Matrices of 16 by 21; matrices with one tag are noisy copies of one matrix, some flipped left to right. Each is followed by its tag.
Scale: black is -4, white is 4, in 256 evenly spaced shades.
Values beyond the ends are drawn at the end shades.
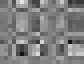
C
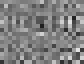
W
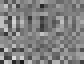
W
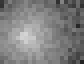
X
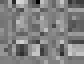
C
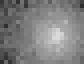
X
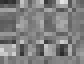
C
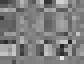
C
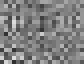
W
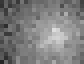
X
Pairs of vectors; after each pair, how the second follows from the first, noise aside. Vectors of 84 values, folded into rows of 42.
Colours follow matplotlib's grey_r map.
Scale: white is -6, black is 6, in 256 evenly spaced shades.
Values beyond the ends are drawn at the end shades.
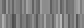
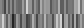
scaled up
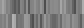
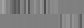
partly zeroed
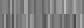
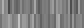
reversed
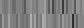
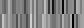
scaled up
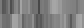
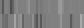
partly zeroed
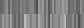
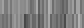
negated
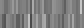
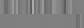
partly zeroed
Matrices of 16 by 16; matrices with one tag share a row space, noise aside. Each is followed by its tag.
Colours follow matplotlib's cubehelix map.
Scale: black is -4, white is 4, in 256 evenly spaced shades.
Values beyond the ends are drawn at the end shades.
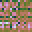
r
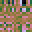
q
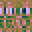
q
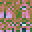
q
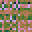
r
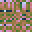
q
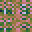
q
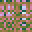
q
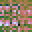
r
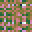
q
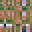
q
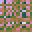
q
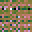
r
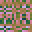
q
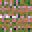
r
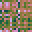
r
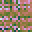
r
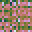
r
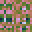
q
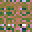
q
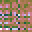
r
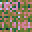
r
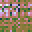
r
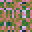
q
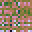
r
